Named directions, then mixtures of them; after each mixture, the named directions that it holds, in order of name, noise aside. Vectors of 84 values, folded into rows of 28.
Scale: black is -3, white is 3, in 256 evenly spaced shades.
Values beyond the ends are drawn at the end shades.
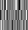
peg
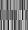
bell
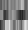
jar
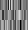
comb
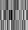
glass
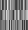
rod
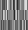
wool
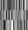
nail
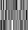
nail, peg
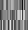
bell, rod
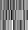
comb, glass, nail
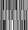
nail, peg, rod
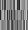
glass, peg, wool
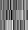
comb, glass, nail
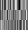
comb, peg, wool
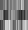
jar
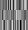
comb, nail, wool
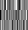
peg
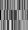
bell, glass, peg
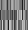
bell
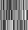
glass, nail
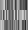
jar, wool
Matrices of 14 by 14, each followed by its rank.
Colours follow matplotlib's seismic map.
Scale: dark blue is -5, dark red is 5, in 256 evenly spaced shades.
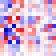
three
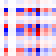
one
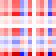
one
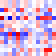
three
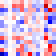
three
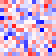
full rank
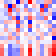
three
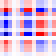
one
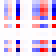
one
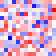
full rank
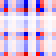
one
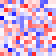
full rank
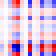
one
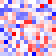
full rank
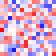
full rank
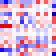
three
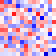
full rank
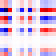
one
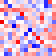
full rank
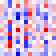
three
